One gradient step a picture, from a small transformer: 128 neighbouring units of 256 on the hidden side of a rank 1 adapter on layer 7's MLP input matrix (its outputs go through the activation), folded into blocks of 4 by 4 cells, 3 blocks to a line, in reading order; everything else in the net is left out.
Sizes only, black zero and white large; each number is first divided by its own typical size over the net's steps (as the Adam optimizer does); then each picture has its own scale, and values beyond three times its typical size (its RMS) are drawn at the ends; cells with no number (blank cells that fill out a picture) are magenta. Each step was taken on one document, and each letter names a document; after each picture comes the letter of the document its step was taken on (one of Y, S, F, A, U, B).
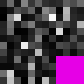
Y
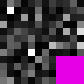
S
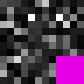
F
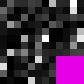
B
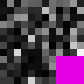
Y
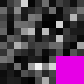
F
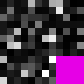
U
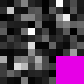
S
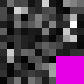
F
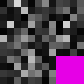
F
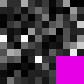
B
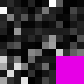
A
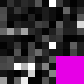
A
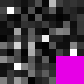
A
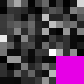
F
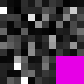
A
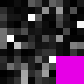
U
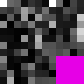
Y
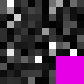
B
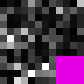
U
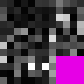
S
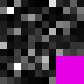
S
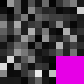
F
